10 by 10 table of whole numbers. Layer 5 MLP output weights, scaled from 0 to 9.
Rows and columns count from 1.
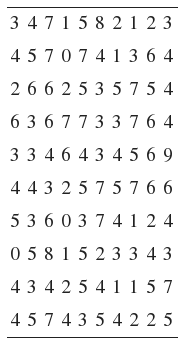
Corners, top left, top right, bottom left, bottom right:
3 3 4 5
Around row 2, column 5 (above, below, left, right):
5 5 0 4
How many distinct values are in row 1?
7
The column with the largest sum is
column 3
